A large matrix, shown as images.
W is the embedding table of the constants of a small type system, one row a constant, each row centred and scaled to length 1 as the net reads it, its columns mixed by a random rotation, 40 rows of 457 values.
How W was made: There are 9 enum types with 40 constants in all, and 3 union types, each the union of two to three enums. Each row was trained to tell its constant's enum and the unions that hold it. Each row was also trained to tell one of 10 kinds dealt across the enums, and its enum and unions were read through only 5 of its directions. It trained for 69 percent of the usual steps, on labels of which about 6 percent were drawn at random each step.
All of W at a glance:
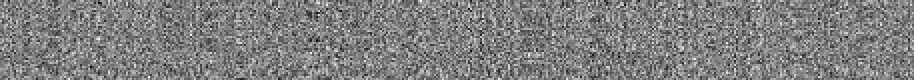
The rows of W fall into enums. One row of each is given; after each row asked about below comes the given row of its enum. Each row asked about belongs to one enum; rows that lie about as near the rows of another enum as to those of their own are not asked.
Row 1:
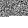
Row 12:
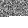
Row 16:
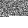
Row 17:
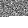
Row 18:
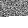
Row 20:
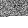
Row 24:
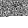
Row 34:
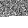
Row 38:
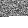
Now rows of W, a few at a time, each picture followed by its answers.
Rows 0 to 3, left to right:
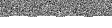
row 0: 16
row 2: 34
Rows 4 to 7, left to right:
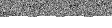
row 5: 24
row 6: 20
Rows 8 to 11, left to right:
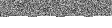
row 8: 20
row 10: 17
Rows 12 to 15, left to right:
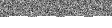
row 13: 34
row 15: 34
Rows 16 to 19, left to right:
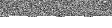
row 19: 20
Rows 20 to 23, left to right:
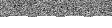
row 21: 17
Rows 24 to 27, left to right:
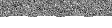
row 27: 38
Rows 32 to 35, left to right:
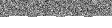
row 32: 34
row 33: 20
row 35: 16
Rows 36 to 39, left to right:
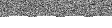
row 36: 16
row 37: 16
